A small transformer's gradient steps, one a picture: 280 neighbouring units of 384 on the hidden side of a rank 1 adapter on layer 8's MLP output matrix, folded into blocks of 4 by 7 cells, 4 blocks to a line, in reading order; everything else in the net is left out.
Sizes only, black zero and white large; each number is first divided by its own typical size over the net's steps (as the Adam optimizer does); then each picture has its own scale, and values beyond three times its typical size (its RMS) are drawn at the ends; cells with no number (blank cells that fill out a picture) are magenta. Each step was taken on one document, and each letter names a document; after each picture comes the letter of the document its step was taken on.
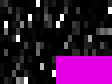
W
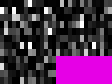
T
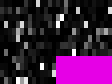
W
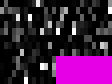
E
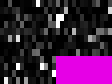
E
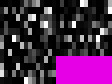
T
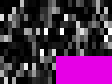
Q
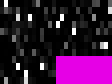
E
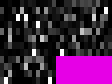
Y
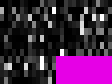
Y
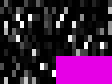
E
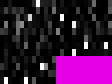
E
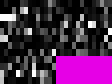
Q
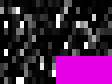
W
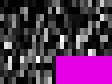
Q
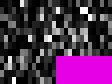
Q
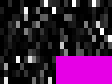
Y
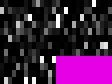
E
